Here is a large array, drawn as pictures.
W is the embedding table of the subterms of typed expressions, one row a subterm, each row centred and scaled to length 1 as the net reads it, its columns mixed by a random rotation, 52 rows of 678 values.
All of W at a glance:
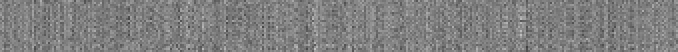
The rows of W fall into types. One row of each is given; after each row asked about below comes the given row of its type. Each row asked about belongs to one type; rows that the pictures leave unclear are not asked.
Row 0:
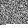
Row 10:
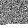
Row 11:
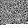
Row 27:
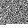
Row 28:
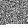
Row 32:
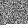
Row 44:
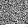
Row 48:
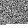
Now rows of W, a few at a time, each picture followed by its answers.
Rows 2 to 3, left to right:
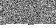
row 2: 48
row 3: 0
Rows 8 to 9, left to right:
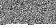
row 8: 10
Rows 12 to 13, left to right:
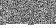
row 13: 28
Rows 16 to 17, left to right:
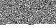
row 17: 10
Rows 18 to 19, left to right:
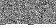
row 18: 44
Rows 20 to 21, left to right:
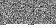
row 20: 32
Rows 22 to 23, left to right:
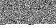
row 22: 44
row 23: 10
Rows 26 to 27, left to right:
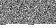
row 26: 10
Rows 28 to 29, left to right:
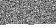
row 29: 48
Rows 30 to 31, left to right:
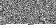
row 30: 48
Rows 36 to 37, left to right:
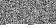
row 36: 28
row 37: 48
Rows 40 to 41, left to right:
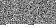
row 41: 27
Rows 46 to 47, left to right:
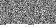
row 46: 0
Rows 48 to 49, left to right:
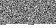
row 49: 27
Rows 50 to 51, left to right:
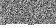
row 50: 27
